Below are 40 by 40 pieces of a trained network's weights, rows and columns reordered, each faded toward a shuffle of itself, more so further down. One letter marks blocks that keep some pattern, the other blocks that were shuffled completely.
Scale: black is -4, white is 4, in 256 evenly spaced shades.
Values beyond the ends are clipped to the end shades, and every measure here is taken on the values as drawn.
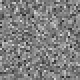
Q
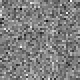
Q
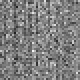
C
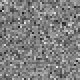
Q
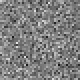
Q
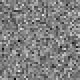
Q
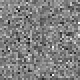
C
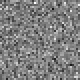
Q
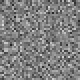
C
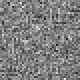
Q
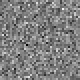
Q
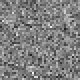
Q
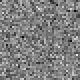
Q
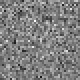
Q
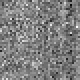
C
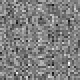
C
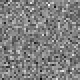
Q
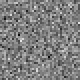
Q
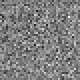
C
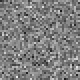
Q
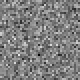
Q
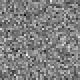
Q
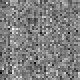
C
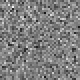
Q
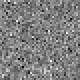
Q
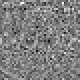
C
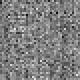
C
